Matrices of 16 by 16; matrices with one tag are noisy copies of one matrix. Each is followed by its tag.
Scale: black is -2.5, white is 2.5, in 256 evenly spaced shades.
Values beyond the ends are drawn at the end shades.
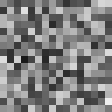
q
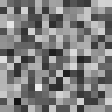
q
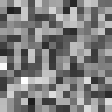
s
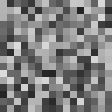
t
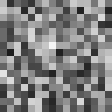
t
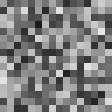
q
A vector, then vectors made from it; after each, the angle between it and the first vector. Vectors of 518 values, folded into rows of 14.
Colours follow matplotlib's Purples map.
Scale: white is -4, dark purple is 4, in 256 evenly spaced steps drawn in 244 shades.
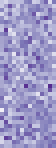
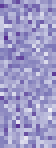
orthogonal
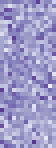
partly opposed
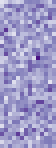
partly aligned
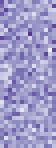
partly opposed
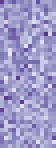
partly opposed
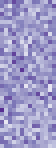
nearly opposite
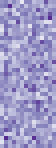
partly aligned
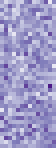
nearly parallel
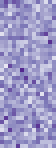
partly opposed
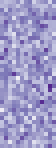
partly aligned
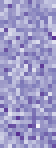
partly aligned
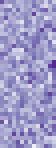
orthogonal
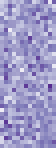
nearly parallel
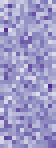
nearly parallel
